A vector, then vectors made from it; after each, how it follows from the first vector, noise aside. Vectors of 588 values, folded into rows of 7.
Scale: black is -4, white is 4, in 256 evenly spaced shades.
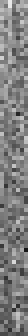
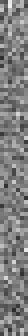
sign-scrambled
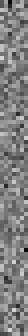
sign-scrambled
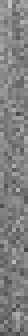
shrunk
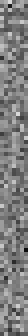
sign-scrambled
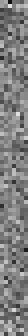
sign-scrambled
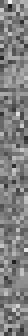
sign-scrambled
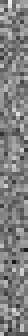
sign-scrambled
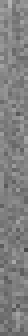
shrunk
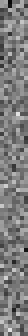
sign-scrambled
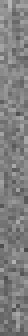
shrunk
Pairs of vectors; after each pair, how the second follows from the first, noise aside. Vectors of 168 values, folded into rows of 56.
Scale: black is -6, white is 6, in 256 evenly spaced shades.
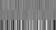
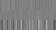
shrunk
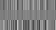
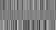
copied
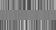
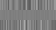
shrunk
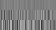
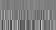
negated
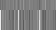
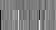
sign-scrambled
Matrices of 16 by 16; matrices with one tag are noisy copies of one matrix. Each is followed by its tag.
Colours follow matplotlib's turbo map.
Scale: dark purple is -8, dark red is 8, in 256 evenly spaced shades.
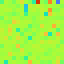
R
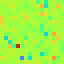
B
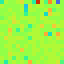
R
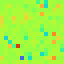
B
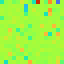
R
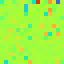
R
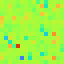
B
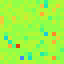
B
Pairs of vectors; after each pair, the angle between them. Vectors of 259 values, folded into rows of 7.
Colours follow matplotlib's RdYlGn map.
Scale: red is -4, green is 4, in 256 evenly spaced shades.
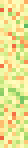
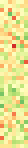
nearly parallel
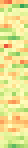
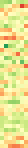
nearly opposite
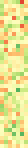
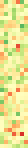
nearly opposite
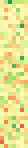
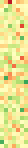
nearly opposite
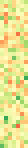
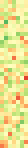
nearly opposite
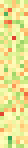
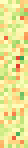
orthogonal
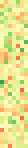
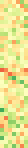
orthogonal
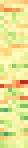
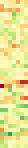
nearly parallel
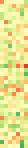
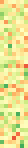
nearly parallel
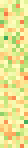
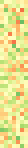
partly opposed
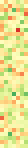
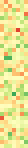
nearly parallel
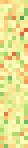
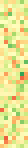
orthogonal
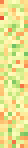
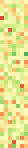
nearly parallel
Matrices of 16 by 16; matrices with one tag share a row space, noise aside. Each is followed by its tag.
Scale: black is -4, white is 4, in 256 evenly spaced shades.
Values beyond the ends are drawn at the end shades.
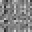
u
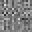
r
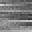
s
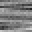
s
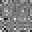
u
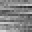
s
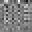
r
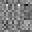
r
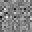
u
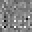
u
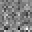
r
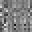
u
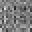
u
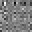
u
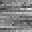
s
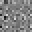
u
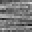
s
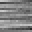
s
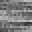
s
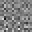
r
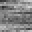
s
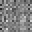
u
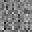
r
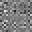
u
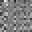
u
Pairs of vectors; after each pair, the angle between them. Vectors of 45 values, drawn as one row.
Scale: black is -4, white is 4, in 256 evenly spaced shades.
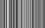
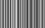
partly opposed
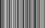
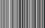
orthogonal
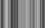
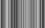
nearly parallel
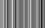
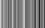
partly aligned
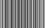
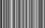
partly opposed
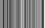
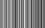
partly opposed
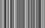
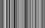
nearly opposite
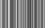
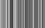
partly aligned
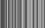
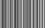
partly aligned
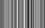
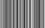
nearly opposite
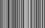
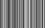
nearly parallel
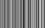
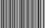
orthogonal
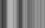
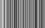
partly opposed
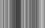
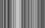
nearly opposite
